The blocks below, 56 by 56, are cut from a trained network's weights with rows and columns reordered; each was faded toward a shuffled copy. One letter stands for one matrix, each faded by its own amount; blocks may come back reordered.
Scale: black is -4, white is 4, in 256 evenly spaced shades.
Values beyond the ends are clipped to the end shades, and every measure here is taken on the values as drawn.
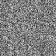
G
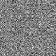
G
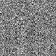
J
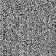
J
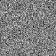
J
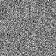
G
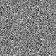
G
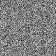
G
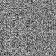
J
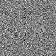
G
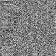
G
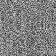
G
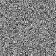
G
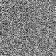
G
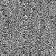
G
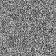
J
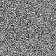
J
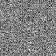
J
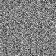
G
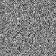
G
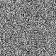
G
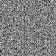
J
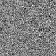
G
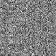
J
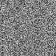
J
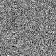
G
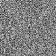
J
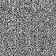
J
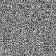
G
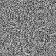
J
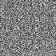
G
